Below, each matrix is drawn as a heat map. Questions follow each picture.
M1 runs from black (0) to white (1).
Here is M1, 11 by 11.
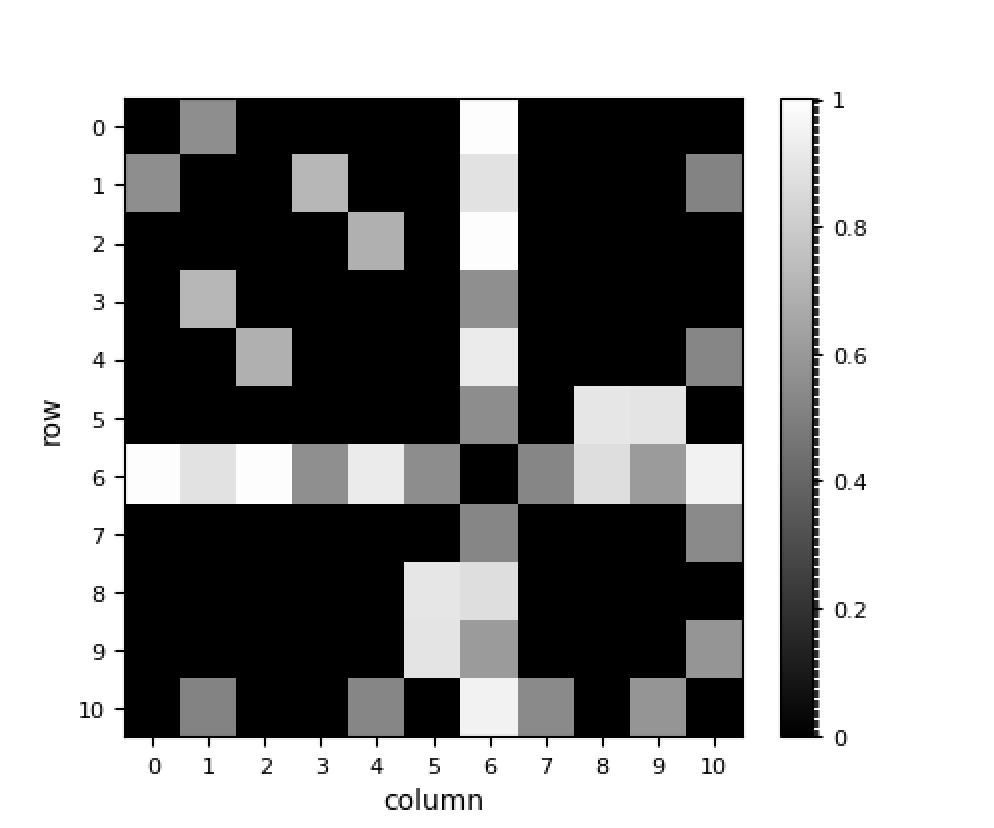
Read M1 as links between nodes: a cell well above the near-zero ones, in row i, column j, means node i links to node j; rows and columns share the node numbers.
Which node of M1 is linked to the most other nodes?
node 6
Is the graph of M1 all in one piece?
yes
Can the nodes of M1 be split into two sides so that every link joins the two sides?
no
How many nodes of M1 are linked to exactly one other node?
0
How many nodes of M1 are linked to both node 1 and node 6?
3
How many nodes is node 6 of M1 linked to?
10
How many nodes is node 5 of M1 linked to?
3
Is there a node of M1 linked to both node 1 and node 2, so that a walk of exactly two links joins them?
yes
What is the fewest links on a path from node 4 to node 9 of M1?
2
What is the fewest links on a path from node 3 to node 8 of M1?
2
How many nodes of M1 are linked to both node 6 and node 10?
4
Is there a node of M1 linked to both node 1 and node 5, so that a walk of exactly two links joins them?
yes
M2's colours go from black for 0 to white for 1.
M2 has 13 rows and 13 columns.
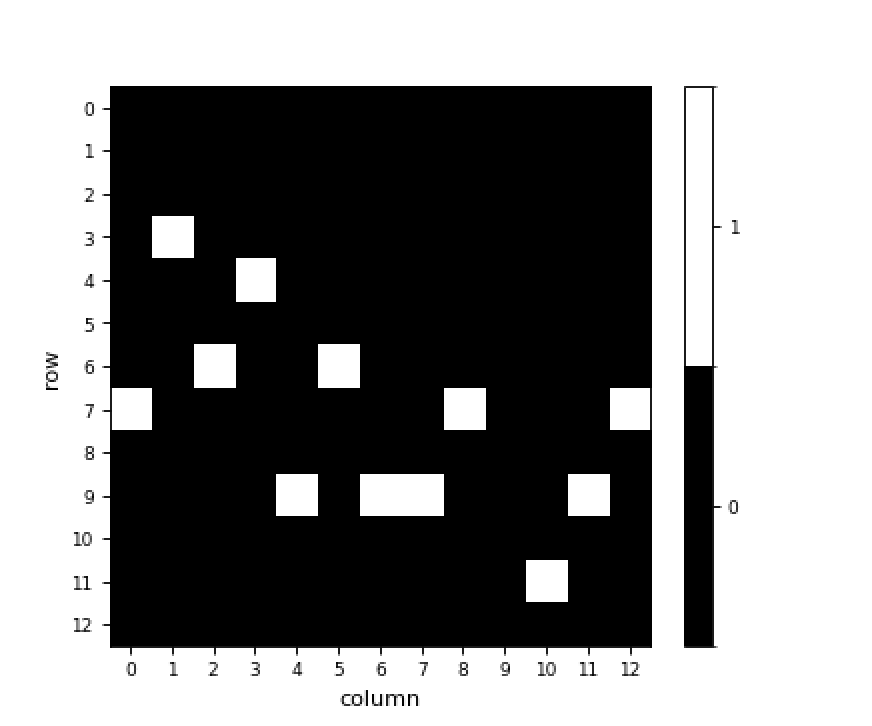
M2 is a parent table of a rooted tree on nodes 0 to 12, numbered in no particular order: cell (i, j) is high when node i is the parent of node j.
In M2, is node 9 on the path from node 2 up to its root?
yes
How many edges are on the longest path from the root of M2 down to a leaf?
3
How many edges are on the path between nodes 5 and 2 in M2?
2
